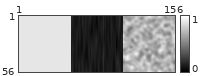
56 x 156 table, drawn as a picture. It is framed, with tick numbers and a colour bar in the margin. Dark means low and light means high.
The table splits into one row of 3 panels. Panel 1,1: very high, flat. Panel 1,2: very low, streaked downward, faint in contrast. Panel 1,3: high, blotchy.
